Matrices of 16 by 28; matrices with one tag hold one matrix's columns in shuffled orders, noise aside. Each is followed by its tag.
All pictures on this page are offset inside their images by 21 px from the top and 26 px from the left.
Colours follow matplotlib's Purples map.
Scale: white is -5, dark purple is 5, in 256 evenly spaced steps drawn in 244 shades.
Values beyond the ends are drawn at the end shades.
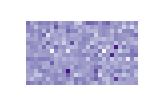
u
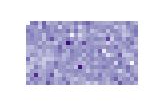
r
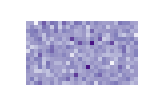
r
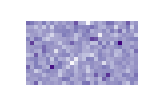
r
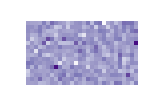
r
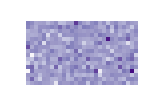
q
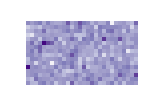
r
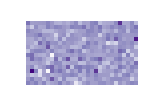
q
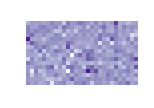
q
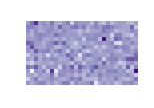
q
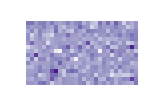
u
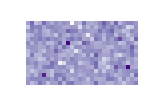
r
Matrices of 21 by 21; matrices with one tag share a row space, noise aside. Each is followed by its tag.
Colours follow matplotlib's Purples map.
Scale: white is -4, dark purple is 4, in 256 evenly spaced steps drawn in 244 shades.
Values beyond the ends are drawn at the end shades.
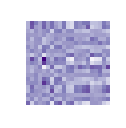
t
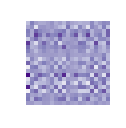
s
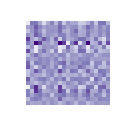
s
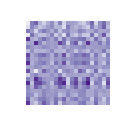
s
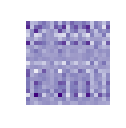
s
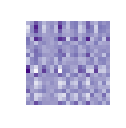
s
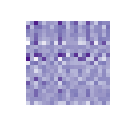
s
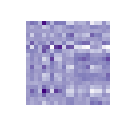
t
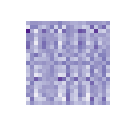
s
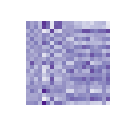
t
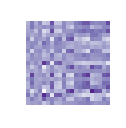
t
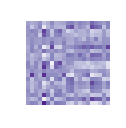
t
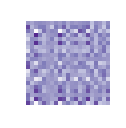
s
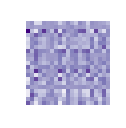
s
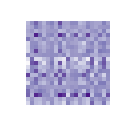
s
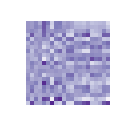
t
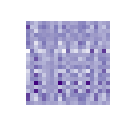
s
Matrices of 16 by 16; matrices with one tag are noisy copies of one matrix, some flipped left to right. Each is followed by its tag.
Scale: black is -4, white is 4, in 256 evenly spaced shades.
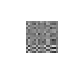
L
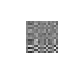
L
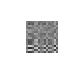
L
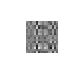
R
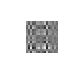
R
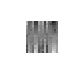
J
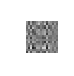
R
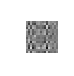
R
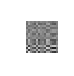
L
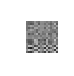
L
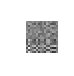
L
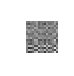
L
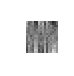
J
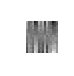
J
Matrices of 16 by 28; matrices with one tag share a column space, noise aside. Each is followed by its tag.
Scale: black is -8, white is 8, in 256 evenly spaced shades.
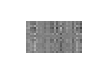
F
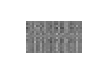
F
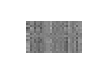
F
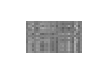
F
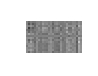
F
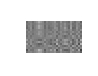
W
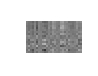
W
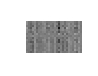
F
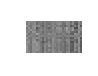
F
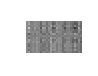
F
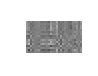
W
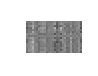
F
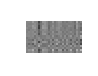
W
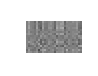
W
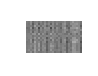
F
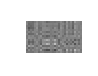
W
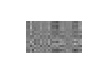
W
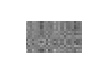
W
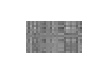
F
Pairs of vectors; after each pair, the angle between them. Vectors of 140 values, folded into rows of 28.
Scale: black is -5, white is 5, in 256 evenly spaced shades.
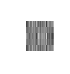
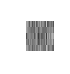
nearly opposite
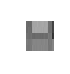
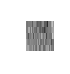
partly opposed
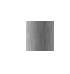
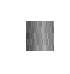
nearly opposite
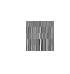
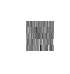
partly opposed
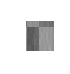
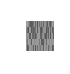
orthogonal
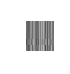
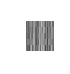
nearly parallel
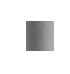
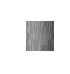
nearly opposite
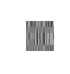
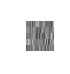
partly aligned
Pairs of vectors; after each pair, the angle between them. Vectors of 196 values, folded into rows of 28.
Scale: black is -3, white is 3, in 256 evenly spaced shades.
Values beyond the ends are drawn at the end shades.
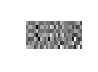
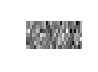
orthogonal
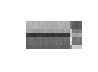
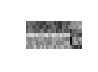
nearly opposite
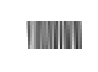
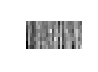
nearly opposite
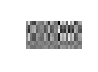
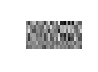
nearly opposite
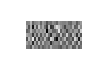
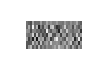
nearly opposite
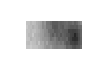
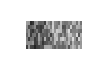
partly opposed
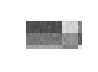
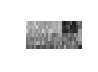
nearly opposite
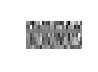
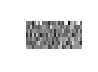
partly aligned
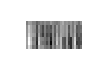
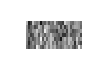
partly opposed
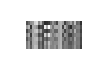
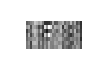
nearly parallel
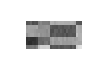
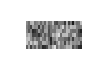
partly opposed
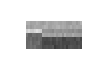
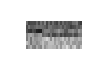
nearly opposite
